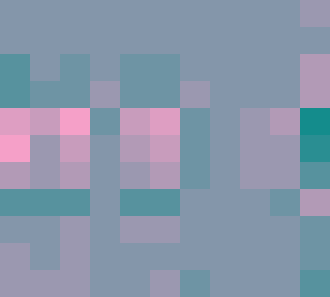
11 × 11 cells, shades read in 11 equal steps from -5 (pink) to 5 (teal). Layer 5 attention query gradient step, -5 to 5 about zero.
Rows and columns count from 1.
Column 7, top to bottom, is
0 0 0 -1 1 1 1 0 0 0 1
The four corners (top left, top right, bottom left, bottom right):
0 -1 -1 2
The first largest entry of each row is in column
1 1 1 1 11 11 11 1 11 11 11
